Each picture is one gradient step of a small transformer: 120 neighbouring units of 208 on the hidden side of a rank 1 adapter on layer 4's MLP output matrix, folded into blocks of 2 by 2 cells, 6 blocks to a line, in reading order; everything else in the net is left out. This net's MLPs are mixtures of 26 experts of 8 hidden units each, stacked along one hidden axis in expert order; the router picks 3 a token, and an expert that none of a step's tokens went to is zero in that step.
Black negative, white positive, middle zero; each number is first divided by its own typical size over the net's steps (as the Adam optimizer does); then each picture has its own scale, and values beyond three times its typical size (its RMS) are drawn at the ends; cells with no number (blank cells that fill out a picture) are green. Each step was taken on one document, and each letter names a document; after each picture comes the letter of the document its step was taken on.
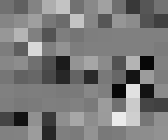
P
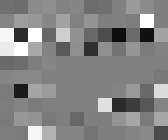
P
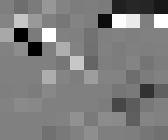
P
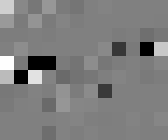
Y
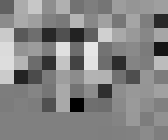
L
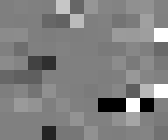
P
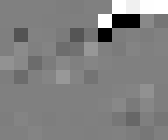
L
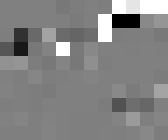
L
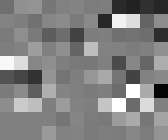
P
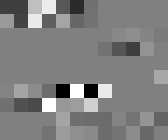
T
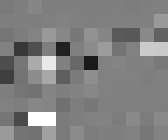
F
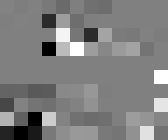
T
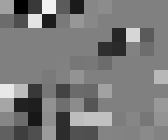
T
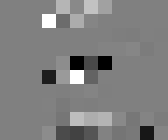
T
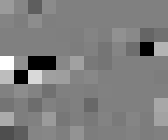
Y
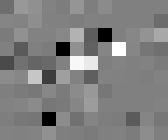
F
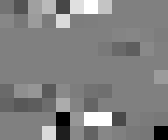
T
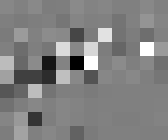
F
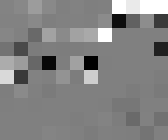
L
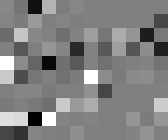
Y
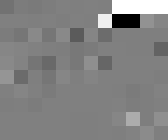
L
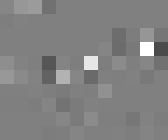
Y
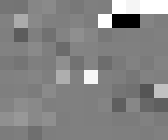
P
